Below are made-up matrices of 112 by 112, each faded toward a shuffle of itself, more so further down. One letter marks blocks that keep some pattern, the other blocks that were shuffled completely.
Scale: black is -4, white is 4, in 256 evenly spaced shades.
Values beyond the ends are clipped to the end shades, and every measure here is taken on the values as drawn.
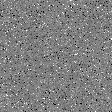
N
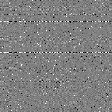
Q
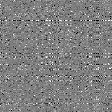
Q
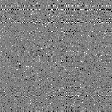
Q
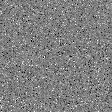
N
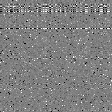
Q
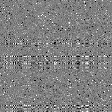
Q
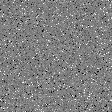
N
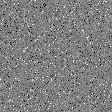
N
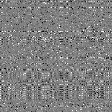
Q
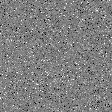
N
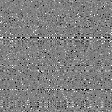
Q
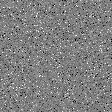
N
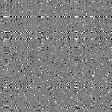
Q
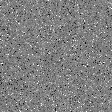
N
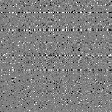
Q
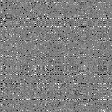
Q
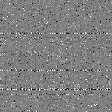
Q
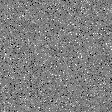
N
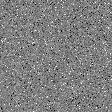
N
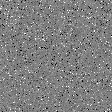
N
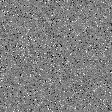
N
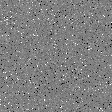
N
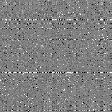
Q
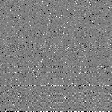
Q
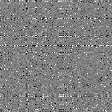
Q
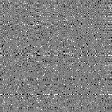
Q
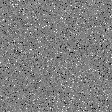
N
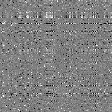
Q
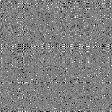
Q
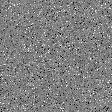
N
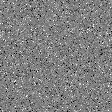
N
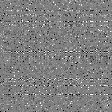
Q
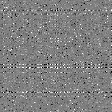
Q
